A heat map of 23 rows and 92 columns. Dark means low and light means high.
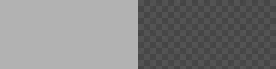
The table splits into one row of 2 panels. Panel 1,1: high, flat. Panel 1,2: low, checkered, faint in contrast.
